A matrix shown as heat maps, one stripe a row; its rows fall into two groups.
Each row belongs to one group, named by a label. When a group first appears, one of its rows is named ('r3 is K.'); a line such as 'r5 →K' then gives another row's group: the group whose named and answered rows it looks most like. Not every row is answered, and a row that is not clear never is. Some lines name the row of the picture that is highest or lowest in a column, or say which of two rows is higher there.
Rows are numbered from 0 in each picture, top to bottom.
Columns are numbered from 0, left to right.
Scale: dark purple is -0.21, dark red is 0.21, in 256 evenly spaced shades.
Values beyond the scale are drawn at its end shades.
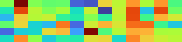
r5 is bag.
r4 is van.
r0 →bag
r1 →bag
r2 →bag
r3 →van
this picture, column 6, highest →4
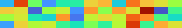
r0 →bag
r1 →van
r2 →van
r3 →bag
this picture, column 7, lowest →3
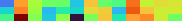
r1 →bag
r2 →bag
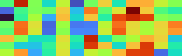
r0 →bag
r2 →van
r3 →bag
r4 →bag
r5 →van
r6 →van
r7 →van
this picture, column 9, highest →1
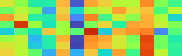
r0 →van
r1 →van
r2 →van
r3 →bag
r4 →van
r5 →van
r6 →van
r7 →van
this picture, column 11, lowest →4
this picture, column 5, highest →4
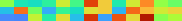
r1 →bag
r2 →van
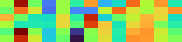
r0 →bag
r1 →bag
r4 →bag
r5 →bag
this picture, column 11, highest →0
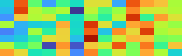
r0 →bag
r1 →bag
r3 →van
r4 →van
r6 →van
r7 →van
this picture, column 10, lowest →2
